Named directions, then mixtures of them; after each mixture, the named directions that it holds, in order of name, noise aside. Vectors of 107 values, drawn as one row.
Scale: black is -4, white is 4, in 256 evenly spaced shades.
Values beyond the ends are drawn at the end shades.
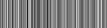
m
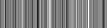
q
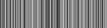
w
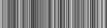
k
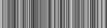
k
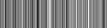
q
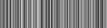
m, w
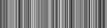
k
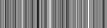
q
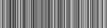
k, w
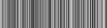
k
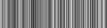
k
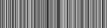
m, w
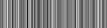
m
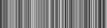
k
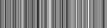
q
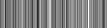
q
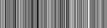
k, q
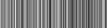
q, w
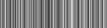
k, w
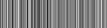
m
